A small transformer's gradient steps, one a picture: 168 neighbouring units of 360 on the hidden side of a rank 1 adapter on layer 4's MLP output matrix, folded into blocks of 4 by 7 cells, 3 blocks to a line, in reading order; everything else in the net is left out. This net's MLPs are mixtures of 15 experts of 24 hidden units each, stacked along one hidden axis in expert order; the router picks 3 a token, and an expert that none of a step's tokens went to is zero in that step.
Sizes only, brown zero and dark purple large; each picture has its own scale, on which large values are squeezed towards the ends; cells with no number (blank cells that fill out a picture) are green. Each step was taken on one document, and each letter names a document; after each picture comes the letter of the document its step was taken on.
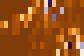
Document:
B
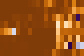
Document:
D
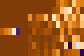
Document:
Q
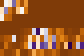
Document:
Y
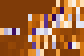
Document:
Q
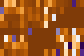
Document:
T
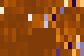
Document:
T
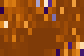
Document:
T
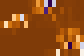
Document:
B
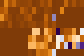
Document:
D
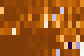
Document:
Q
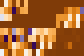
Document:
Y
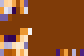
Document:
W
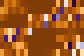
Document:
T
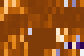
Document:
T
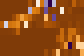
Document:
B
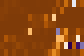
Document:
D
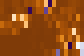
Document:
B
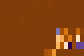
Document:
D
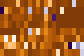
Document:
W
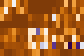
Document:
Y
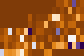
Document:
D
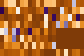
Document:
W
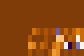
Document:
D
